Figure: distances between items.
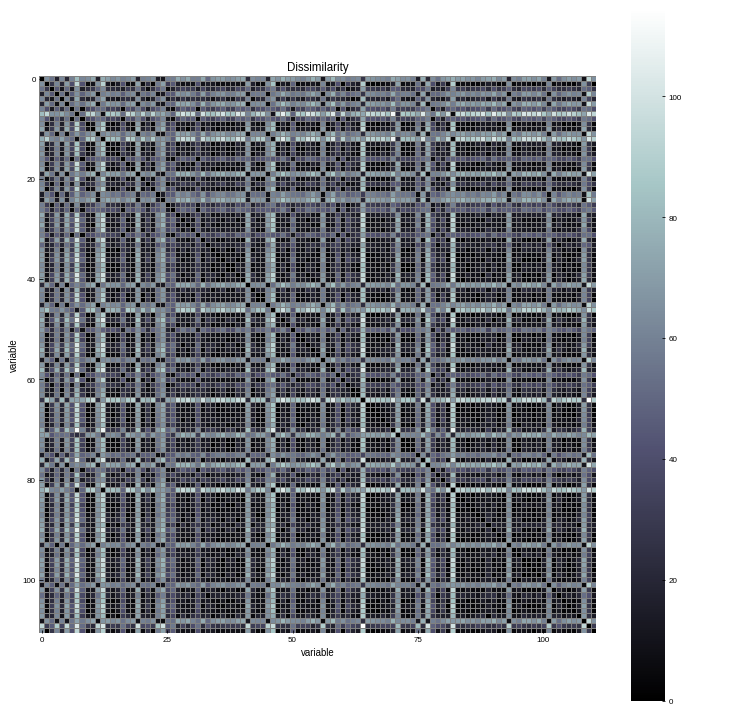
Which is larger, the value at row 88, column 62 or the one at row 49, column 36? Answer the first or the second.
the first
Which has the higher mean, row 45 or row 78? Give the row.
45
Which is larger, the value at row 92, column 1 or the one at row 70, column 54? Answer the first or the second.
the second
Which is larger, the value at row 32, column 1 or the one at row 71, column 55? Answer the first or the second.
the second
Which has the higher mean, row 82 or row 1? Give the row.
82
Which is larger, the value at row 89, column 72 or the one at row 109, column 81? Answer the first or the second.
the second
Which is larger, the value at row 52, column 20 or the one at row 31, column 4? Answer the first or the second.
the second
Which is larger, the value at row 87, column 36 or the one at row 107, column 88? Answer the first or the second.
the second
